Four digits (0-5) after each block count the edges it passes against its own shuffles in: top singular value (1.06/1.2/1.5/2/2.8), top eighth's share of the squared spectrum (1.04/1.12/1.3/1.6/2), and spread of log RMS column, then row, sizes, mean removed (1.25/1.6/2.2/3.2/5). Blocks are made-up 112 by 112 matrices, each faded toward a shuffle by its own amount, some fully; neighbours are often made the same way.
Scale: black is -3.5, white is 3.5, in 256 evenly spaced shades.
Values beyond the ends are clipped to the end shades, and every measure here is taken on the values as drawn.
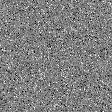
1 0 0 0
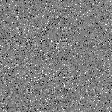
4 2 1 1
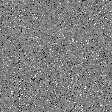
1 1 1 0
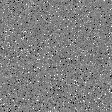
1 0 0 0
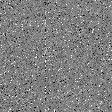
2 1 1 0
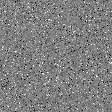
0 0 0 0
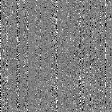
2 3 4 0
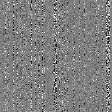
2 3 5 0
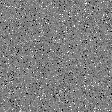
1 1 1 0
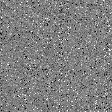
1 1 2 0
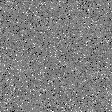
0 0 0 0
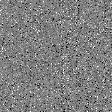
1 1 2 0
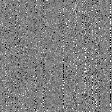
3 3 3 0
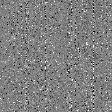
2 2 3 0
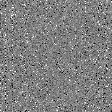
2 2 2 0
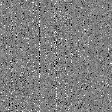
2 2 3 0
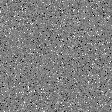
0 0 0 0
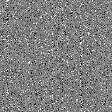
1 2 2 0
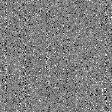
1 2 3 0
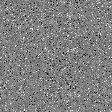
0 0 1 0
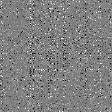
2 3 3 3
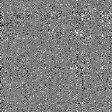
2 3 3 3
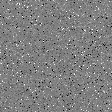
0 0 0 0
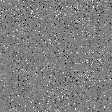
1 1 1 1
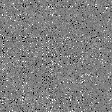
2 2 2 2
